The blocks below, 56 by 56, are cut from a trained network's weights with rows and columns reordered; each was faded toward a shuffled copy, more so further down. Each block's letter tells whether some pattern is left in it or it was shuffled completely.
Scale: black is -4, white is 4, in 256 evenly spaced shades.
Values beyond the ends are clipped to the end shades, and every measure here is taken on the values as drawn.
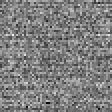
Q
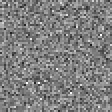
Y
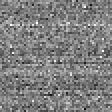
Q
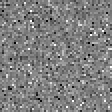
Y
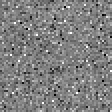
Y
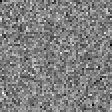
Y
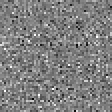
Q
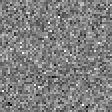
Y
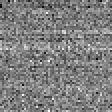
Q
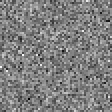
Y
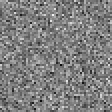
Q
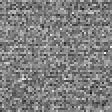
Q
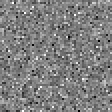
Y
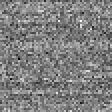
Q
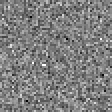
Y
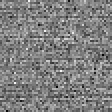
Q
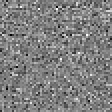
Q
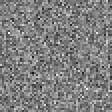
Y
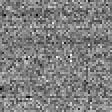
Q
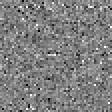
Q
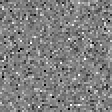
Y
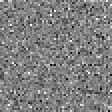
Q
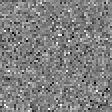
Q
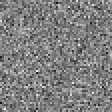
Q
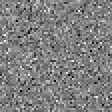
Y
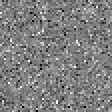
Y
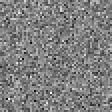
Y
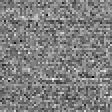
Q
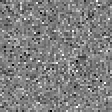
Y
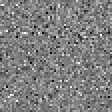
Q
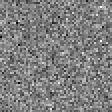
Y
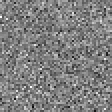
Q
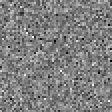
Y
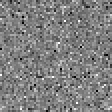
Q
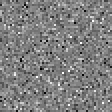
Y
